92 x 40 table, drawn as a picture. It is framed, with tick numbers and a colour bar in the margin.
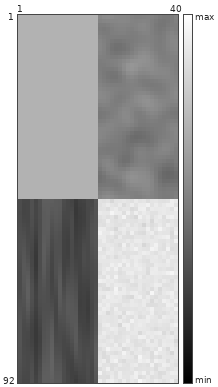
The table splits into 2 rows of 2 panels. Panel 1,1: high, flat. Panel 1,2: middling, blotchy, faint in contrast. Panel 2,1: low, streaked downward, faint in contrast. Panel 2,2: very high, fine-grained, faint in contrast.
